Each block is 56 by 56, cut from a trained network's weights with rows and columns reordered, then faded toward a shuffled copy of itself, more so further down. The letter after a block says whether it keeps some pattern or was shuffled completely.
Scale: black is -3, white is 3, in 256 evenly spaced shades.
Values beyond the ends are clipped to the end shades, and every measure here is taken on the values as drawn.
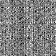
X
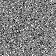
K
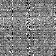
X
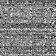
X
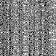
X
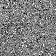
K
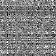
X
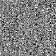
X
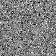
K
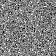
K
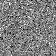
K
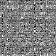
X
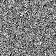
K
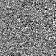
X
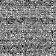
X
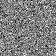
K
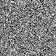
K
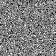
K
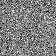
K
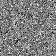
K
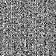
X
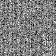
X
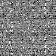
X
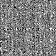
X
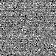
X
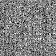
X
